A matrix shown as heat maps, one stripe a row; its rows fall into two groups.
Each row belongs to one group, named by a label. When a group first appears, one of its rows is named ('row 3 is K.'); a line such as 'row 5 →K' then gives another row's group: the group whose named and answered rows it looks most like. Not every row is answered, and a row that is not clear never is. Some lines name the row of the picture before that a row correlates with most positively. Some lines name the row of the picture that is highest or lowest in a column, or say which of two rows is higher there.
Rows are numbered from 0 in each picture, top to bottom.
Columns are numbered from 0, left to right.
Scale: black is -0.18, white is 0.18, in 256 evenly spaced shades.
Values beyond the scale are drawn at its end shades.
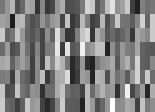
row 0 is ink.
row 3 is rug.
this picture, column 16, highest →3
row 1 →rug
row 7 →ink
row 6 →ink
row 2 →rug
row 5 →rug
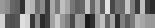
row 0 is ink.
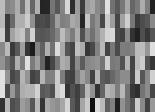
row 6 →ink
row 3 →rug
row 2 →ink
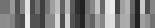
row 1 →ink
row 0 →ink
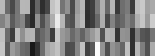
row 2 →ink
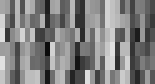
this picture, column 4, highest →2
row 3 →ink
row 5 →ink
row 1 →ink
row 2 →ink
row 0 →ink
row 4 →ink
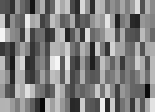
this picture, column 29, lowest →6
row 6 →ink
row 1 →ink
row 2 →ink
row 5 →rug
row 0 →rug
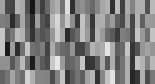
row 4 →rug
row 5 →ink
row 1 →rug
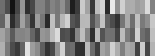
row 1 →rug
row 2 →rug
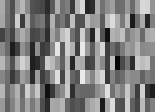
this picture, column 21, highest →6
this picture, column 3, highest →1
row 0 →rug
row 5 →rug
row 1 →ink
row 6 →ink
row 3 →rug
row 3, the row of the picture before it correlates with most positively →1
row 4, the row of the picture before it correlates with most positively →2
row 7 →ink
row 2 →rug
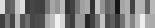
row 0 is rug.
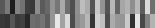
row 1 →rug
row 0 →rug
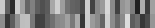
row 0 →ink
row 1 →ink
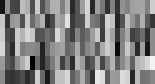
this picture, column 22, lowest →0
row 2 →ink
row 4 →rug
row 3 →ink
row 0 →rug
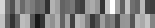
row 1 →rug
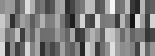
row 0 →ink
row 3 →ink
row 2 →ink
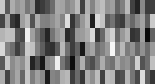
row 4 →rug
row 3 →ink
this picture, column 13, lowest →2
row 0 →ink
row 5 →ink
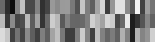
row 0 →rug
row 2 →rug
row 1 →ink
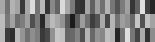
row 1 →rug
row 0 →ink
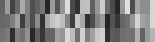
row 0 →rug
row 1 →rug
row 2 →rug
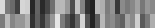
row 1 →rug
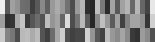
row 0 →rug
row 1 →rug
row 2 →ink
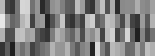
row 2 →ink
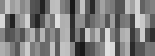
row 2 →ink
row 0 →rug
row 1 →rug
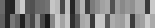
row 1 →rug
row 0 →rug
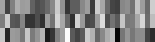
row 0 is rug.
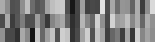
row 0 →rug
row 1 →rug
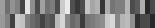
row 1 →ink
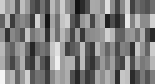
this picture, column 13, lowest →3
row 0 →ink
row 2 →ink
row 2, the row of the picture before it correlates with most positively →0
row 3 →rug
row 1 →rug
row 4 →rug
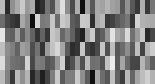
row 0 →ink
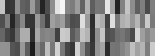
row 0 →ink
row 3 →rug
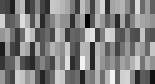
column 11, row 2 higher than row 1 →Yes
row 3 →rug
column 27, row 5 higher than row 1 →No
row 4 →rug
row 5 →ink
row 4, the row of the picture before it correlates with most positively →1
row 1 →rug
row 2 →ink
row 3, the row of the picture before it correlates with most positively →2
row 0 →rug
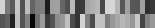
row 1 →rug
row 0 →ink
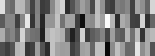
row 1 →ink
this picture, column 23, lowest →1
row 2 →rug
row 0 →rug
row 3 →rug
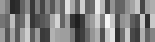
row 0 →rug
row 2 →ink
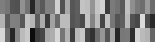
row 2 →rug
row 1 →ink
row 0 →rug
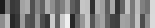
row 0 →rug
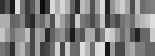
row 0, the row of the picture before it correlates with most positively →1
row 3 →rug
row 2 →ink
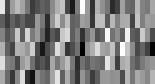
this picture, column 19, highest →3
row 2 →ink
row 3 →ink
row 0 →rug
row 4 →ink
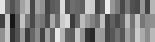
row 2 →rug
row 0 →ink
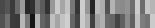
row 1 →rug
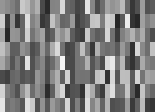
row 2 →ink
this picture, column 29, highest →5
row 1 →ink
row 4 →ink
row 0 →ink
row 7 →ink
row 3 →rug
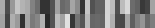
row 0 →ink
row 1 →ink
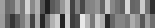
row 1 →rug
